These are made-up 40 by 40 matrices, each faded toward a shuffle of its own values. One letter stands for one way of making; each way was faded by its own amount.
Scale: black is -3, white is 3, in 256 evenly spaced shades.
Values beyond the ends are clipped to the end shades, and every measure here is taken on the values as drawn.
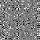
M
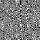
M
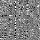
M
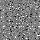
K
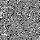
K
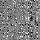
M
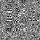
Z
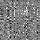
M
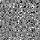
Z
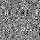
Z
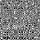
Z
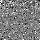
K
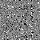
K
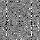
M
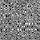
Z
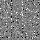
K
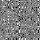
M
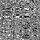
Z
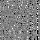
M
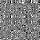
Z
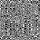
Z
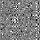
M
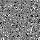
K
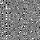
M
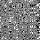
M
